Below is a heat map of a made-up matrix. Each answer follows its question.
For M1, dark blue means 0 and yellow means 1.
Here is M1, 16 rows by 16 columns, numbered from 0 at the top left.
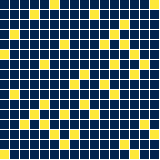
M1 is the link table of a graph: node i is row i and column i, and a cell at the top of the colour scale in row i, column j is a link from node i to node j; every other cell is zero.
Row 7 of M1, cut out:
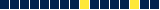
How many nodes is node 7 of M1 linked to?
2
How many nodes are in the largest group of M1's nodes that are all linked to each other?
2
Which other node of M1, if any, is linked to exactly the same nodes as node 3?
node 9
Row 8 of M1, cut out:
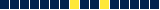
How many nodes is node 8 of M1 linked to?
2
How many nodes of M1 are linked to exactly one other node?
1
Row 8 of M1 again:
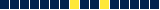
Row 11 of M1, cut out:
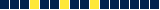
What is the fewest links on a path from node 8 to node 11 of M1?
4
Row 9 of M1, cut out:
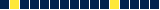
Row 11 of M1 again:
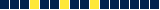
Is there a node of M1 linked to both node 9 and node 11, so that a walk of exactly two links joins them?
no
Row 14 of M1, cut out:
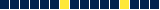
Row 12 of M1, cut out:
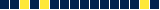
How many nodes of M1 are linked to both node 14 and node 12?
0
